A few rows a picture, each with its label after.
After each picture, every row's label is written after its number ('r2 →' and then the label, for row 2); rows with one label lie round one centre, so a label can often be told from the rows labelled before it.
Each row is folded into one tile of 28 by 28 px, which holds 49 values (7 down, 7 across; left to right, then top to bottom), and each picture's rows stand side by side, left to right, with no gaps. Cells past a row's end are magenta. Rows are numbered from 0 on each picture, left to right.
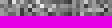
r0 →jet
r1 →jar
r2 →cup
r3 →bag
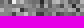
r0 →jet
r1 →cup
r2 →bag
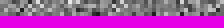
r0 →bag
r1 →jar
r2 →jet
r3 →cup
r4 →jar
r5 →cup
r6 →jet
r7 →bag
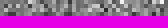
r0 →cup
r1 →bag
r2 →cup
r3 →bag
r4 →jar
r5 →jet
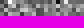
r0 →jar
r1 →cup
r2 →jar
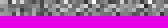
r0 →jet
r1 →cup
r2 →jar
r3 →jar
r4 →jar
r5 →jar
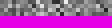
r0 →cup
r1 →jar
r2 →jar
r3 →bag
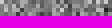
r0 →bag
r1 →cup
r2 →cup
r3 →jet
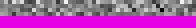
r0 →jet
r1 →jar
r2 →jar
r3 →jet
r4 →bag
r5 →bag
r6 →jet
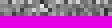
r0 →jet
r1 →bag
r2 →jet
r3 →jet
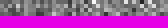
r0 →cup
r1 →cup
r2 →cup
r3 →jar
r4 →jet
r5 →jar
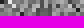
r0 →jar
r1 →cup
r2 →bag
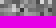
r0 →bag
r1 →jet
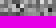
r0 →bag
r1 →jet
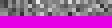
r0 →cup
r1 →jar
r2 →jet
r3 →bag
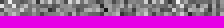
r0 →jar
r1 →jet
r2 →jet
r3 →bag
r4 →cup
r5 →jet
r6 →jar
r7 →cup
